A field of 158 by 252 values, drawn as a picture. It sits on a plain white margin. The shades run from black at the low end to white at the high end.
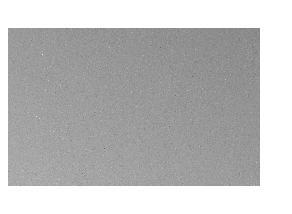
No regular stripes run through it. Values rise toward the bottom left. No single row or column stands out from its neighbours. Neither half mirrors the other.
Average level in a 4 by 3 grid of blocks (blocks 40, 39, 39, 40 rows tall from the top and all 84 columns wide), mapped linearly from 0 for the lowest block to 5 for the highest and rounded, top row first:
2 1 0 / 3 2 1 / 4 3 2 / 5 4 3
